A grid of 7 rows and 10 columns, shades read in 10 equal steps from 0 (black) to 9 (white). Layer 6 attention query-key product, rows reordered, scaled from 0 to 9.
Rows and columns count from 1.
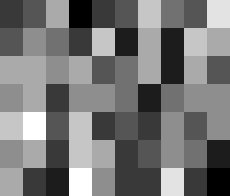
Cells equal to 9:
2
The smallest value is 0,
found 2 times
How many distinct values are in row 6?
7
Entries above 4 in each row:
3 5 6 6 5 5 4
